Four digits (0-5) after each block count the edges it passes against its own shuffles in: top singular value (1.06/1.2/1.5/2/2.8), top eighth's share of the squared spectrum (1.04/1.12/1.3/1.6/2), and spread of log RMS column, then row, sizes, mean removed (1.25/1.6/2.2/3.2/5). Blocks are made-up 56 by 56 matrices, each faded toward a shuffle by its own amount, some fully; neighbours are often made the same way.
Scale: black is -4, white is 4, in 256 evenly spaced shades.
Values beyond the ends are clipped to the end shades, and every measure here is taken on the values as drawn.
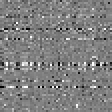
4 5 1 3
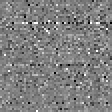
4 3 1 2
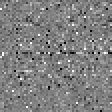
3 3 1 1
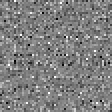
3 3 0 2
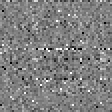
3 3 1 2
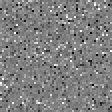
0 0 0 0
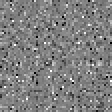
3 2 1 1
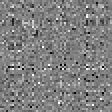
4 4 2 2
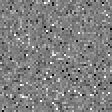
2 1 0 0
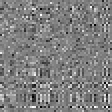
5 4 3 3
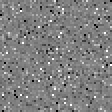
1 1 0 0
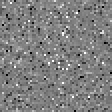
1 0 0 0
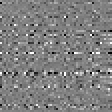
4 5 2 3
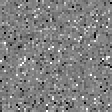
1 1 0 0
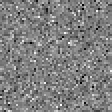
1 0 0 0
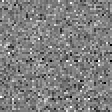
3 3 1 2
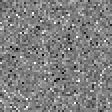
1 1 0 0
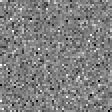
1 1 0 0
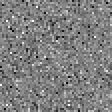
0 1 0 0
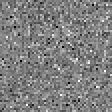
2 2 0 0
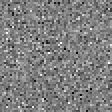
2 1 1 0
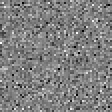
3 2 1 1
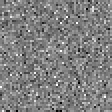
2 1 0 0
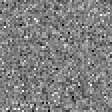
1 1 0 0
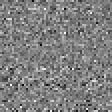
1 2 0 3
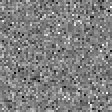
0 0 0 0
